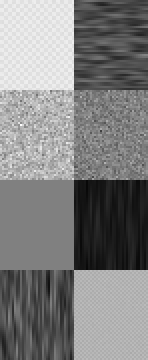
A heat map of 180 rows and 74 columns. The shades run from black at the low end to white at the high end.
It is made of 4 by 2 panels. Panel 1,1: very high, checkered, faint in contrast. Panel 1,2: low, streaked across. Panel 2,1: high, fine-grained. Panel 2,2: middling, fine-grained. Panel 3,1: middling, flat. Panel 3,2: very low, streaked downward, faint in contrast. Panel 4,1: low, streaked downward. Panel 4,2: high, checkered, faint in contrast.
